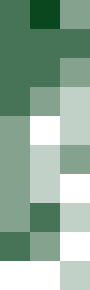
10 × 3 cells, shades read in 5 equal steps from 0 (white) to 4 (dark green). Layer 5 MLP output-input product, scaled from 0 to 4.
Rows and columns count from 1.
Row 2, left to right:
3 3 3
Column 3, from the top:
2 3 2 1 1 2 0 1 0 1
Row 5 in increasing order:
0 1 2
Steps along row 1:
up down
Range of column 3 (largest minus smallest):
3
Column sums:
23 19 13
